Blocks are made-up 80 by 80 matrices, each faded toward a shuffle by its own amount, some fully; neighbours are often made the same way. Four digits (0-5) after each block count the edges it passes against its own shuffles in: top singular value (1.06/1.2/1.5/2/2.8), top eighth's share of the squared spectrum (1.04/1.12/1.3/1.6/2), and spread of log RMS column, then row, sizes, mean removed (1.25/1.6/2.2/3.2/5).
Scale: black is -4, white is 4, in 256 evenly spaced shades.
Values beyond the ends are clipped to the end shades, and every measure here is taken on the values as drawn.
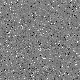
0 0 0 0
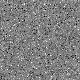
0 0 0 0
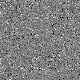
1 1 0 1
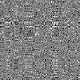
4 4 3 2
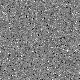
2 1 0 0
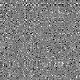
4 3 2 2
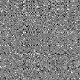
4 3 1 2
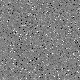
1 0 0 0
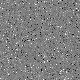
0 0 0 0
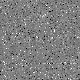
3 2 0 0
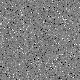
0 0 0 0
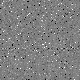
2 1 0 0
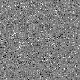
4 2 1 1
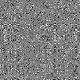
4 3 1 2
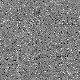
1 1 1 1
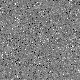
0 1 0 0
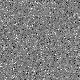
2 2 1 0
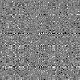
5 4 2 3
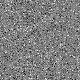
3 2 0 1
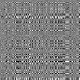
5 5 4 4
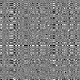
5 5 3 4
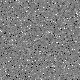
1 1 0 0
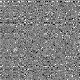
4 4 1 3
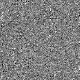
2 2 2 0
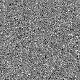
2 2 0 0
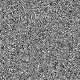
2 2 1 0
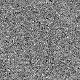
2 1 1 0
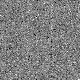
1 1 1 0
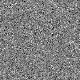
2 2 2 0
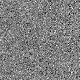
2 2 2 0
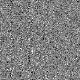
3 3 3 0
